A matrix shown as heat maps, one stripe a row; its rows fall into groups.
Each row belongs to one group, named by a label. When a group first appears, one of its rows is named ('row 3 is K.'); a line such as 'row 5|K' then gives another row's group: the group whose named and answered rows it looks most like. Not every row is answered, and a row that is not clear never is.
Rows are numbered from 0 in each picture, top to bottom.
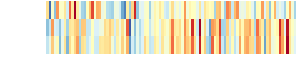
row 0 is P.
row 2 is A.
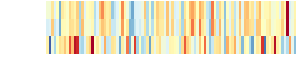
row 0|A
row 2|P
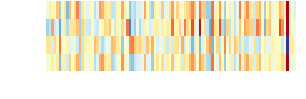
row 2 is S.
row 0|A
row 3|A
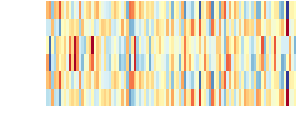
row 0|S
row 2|P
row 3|P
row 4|S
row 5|A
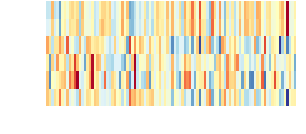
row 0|A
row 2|S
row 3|P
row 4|P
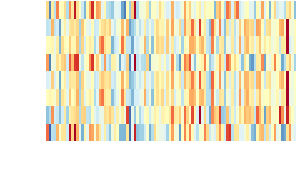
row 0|P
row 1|A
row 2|A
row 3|P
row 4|A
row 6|A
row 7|P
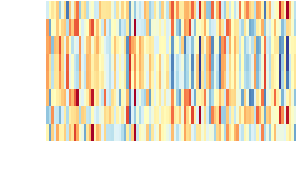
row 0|A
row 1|P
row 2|S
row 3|S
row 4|S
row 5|P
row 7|P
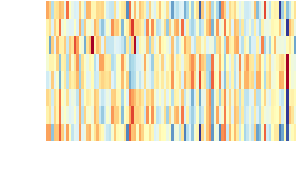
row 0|S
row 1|S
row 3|A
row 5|S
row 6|S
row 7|S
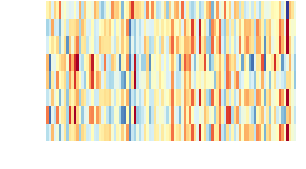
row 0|S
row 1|A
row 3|P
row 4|P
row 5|A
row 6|P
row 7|A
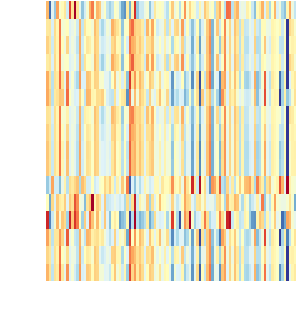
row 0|P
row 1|S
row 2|S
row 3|S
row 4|S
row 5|S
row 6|S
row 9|S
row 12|P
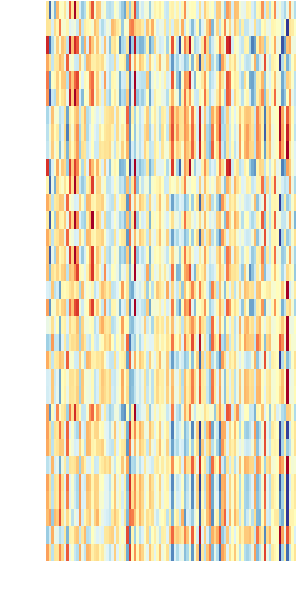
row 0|P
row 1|S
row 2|P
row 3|S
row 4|P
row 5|P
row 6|A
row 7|A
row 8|A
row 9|P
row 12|P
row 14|P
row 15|P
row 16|A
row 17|P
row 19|A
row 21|A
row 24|S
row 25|S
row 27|S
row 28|S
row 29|S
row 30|A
